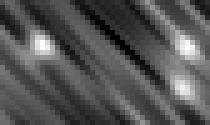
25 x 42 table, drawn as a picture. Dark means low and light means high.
Ninth with the highest average: middle right. Histogram: skewed, a long tail of high values. Bumps: three. Calmest part: bottom left. Grain: diagonal, down to the right. Ninth with the lowest average: top middle.
